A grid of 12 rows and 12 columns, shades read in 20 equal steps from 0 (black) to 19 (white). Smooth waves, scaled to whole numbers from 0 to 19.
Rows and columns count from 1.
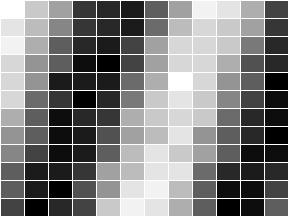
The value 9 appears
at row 3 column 11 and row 6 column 6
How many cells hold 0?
7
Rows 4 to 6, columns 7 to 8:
12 16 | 13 19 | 15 17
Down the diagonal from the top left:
19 14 7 1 2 9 15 17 12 3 1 7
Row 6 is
16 8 4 0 3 9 15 17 15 10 5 1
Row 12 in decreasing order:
18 17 15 13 7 7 5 5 3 1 0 0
